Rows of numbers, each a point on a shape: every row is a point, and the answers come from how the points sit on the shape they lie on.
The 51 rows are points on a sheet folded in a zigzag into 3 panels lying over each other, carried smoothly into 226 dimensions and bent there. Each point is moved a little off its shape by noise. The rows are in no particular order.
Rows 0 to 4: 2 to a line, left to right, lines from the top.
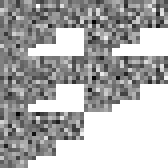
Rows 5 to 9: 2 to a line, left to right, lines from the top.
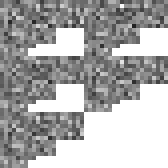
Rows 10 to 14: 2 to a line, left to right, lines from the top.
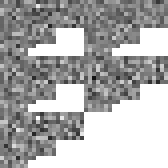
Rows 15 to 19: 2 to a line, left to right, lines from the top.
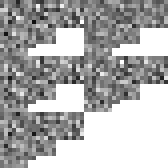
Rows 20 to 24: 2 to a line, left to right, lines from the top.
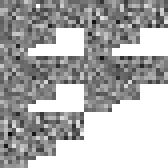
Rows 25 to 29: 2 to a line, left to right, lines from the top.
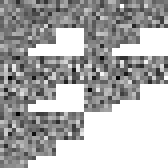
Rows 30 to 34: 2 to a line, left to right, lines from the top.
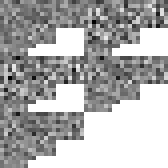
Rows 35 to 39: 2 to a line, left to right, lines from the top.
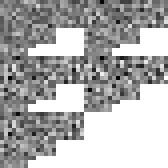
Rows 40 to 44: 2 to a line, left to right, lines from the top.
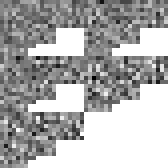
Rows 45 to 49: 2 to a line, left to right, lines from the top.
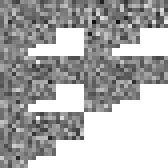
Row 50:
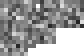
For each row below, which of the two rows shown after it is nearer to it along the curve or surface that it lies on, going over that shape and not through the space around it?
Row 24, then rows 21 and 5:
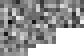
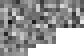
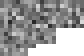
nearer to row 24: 21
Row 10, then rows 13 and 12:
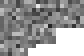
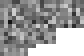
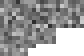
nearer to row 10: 12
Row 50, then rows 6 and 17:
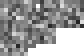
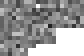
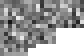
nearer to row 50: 6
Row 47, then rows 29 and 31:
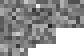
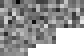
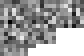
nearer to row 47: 29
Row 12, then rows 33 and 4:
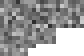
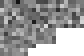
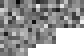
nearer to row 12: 33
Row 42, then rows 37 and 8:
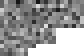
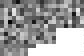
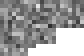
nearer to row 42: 8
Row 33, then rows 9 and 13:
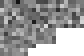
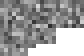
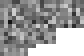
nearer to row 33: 9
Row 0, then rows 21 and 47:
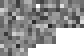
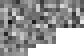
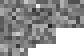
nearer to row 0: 47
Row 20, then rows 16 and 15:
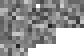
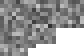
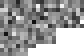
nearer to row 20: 15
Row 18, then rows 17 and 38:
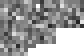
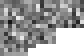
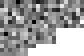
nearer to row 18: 38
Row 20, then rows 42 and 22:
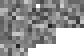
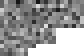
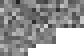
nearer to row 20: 42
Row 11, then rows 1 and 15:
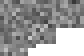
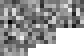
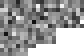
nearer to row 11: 1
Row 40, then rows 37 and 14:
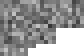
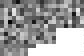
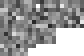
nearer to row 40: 37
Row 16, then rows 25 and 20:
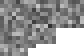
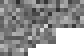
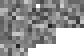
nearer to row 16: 25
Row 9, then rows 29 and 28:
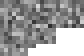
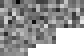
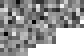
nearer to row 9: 29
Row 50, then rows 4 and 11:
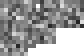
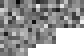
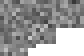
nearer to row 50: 4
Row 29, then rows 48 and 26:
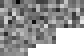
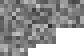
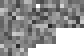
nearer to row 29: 48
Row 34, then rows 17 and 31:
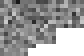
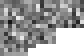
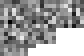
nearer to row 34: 31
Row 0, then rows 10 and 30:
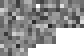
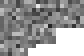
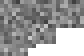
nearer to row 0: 10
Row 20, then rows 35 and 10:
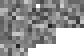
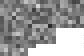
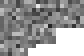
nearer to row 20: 10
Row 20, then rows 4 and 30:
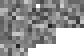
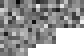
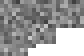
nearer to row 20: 4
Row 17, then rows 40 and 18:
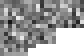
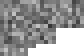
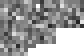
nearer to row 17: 40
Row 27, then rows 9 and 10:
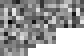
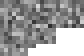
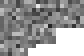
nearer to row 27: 9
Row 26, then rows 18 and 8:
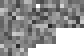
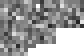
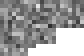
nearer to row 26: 18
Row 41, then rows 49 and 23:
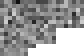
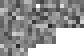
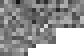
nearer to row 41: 23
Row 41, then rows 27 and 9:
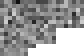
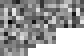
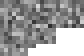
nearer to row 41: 27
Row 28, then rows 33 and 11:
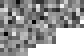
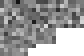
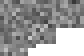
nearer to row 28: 33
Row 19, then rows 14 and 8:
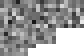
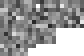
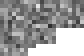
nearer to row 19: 8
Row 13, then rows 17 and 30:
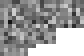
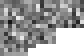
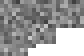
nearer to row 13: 30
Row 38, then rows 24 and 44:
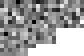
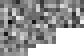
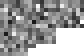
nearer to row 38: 44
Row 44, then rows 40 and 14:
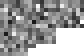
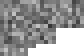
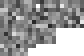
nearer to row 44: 14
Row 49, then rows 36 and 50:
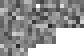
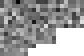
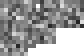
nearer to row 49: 50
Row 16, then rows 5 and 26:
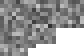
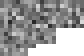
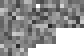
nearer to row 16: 5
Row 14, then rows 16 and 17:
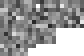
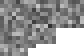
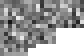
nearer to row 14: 16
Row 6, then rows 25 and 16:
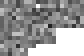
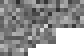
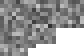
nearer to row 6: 25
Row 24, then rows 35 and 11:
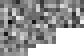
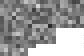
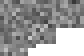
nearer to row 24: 35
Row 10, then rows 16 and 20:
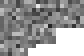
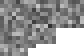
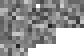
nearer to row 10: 20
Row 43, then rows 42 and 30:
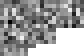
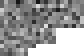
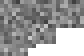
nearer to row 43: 30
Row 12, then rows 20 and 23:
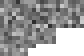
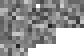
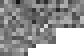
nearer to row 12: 23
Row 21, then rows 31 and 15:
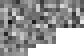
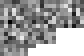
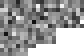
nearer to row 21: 31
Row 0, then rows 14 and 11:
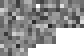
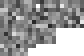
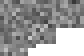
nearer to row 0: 14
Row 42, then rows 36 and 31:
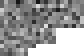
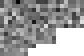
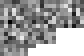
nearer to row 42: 36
